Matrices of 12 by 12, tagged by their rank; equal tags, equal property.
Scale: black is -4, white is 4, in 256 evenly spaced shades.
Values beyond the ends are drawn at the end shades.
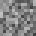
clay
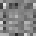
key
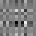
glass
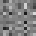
key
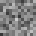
clay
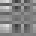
glass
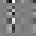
glass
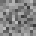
clay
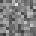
clay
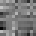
key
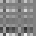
glass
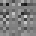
key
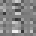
key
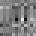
key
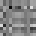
key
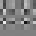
glass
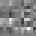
key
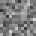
clay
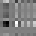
glass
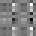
glass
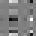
glass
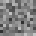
clay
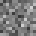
clay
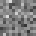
clay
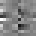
key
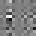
key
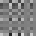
glass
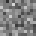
clay
